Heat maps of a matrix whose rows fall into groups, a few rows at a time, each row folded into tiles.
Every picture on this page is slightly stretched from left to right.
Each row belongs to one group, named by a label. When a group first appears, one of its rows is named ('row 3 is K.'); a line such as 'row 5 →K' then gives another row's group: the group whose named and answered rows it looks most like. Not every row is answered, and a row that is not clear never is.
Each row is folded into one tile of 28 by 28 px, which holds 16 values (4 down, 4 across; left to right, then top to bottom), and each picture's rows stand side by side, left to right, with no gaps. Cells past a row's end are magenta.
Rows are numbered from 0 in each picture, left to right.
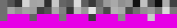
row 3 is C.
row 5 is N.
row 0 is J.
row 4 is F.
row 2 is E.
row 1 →F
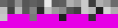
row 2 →C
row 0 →N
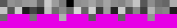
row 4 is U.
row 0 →U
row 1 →E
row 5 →U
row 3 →U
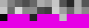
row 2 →N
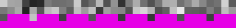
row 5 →C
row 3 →F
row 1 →N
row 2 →E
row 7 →E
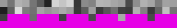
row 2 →F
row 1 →J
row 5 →E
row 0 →E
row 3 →C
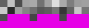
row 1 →C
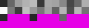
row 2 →U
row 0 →C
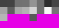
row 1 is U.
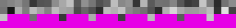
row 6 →J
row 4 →F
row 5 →N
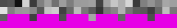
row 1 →E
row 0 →J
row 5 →E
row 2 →E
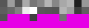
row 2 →F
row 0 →J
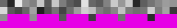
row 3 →C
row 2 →J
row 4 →F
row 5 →U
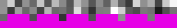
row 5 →C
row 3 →J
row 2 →E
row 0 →F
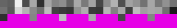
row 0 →E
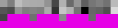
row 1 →U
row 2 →U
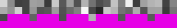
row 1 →F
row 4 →F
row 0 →U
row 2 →J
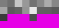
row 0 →C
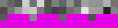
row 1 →F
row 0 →J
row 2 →J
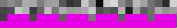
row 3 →C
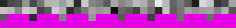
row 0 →J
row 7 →U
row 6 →J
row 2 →F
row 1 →C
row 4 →C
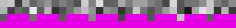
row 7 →U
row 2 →J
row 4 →E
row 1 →U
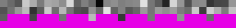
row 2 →F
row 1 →E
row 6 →U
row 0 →J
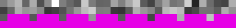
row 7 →N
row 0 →E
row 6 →F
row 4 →E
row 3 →U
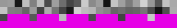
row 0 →F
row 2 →N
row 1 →F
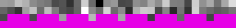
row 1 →U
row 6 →E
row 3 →N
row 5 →U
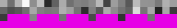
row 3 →F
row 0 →C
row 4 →E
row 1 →F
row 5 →U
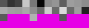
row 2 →U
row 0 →J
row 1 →N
